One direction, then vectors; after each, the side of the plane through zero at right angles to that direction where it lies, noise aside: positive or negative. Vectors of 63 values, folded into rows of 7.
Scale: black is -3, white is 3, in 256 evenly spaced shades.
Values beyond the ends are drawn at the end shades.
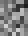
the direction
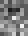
positive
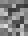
positive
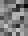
positive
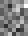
negative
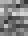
positive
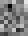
negative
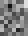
negative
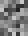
positive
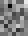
negative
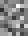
negative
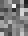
positive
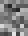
positive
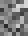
negative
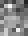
positive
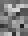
negative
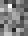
positive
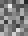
positive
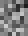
positive
